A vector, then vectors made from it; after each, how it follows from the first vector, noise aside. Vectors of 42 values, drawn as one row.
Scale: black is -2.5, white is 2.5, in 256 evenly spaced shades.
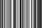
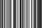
copied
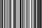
copied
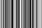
negated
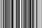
negated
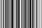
negated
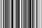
negated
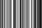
copied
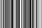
negated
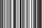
copied
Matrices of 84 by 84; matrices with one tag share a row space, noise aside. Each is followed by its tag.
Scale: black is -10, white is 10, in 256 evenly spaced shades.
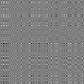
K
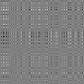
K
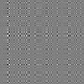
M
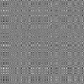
K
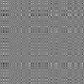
K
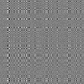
M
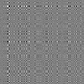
M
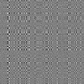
M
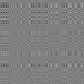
K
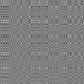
K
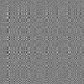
M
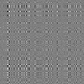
M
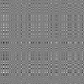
K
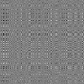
K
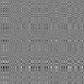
K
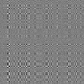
M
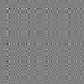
M
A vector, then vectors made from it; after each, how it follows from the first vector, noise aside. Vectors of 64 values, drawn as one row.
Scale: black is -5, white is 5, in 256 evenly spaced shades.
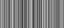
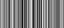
scaled up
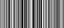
scaled up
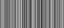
reversed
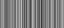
reversed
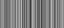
reversed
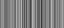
reversed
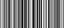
scaled up
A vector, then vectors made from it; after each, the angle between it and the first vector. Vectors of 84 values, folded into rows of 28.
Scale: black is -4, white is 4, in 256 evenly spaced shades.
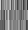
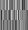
orthogonal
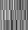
orthogonal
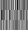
partly aligned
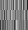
partly aligned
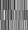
partly opposed
